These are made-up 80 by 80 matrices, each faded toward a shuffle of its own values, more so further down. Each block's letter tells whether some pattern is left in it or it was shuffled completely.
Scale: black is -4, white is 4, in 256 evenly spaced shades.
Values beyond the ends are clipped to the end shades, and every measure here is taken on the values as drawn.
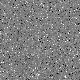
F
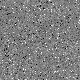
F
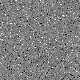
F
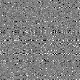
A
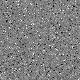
F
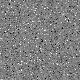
F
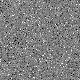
F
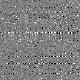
A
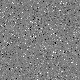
F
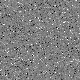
F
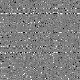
A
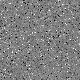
F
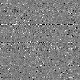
A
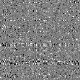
A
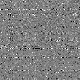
A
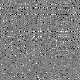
A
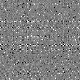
A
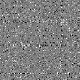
A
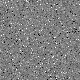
F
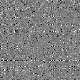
A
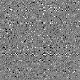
A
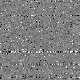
A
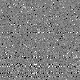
A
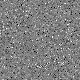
F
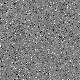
F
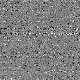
A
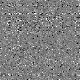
A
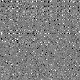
A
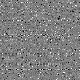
A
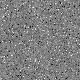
F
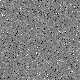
F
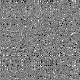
A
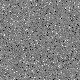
F
